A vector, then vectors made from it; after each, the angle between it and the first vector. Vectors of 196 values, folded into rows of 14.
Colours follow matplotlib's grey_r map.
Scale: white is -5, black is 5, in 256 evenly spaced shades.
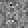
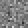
partly opposed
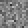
nearly parallel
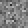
nearly parallel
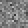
nearly parallel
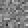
orthogonal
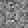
nearly parallel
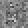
nearly opposite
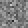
nearly opposite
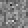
nearly parallel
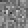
partly aligned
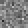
orthogonal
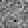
partly aligned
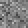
partly opposed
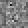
nearly parallel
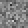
nearly parallel
